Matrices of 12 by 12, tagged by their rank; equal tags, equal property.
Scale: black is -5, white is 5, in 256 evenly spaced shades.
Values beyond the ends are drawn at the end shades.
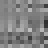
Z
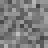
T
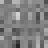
Z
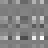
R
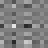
R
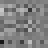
Z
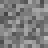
T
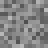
T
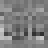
Z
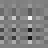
R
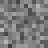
T
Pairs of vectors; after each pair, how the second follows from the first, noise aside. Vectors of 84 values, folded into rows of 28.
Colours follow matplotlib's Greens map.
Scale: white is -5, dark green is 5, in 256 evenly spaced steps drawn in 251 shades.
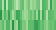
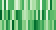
scaled up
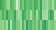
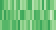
wrapped around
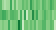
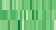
copied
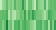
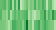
wrapped around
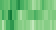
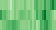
wrapped around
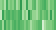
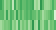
wrapped around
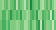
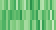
copied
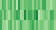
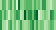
scaled up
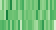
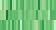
copied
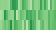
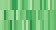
copied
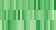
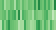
copied
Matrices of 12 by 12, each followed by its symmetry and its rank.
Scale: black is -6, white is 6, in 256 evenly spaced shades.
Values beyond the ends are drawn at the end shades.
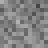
neither, full rank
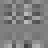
neither, rank one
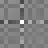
symmetric, rank one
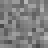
antisymmetric, full rank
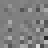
antisymmetric, rank two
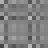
neither, rank one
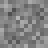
symmetric, full rank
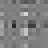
antisymmetric, rank two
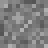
symmetric, full rank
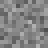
neither, full rank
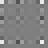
symmetric, rank one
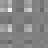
symmetric, rank one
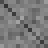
symmetric, full rank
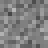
antisymmetric, full rank
